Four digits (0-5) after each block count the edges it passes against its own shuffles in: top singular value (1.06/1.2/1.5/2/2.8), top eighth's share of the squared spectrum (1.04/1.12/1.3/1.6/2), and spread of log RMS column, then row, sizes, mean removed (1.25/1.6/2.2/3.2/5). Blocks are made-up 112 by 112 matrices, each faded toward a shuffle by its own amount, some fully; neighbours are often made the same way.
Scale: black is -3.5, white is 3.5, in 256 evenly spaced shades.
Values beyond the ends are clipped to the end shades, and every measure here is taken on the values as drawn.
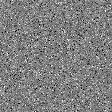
3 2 0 0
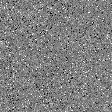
0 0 1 0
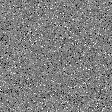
0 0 0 0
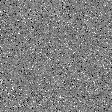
0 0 0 0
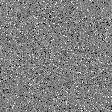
0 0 0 1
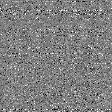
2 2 2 3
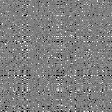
5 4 3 3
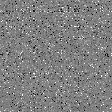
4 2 1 1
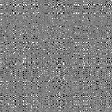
5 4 3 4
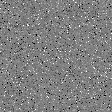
2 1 0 0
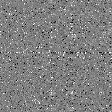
4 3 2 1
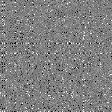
4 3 2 2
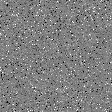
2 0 0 0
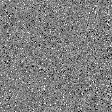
1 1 2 0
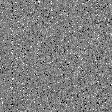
1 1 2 0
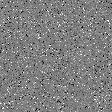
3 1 0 0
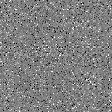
4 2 1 1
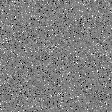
3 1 0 0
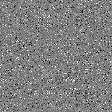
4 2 0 1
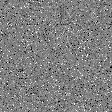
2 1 0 0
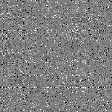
4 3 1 2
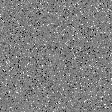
2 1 0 0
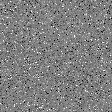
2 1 0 0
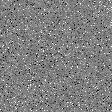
0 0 0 0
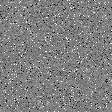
2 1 0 0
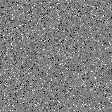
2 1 0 0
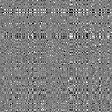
5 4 3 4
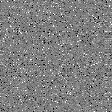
4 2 1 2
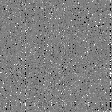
4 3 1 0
